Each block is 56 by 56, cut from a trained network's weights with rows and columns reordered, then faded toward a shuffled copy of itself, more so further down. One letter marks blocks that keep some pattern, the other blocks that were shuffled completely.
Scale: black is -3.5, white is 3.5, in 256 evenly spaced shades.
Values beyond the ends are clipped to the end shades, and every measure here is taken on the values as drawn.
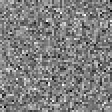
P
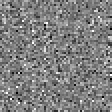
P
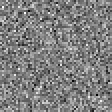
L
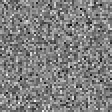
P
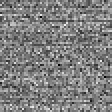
P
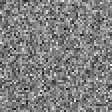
L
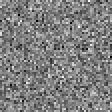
P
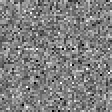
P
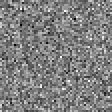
L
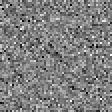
P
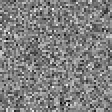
L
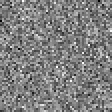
L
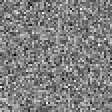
L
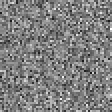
L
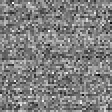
P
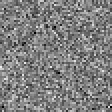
L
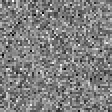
L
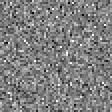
L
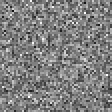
L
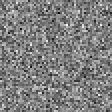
L
